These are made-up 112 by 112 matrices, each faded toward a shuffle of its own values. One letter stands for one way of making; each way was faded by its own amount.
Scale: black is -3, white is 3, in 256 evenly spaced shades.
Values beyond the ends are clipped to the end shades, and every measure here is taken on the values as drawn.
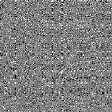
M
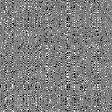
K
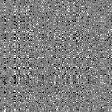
K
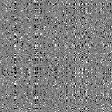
K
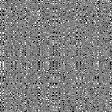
K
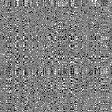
K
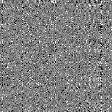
M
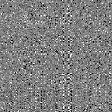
M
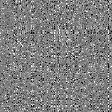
M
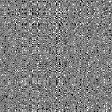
K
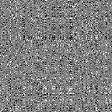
M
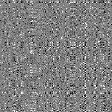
K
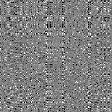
K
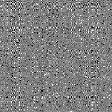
K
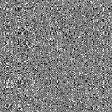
M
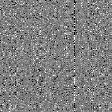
M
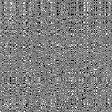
K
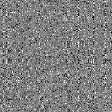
M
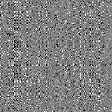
K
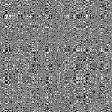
K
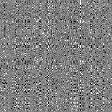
K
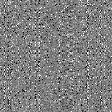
M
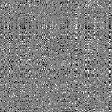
K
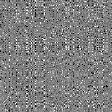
K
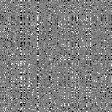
K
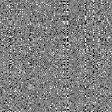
M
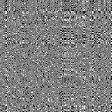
K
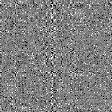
M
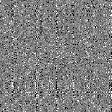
M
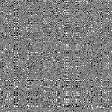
K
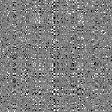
K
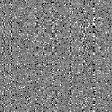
M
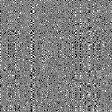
K
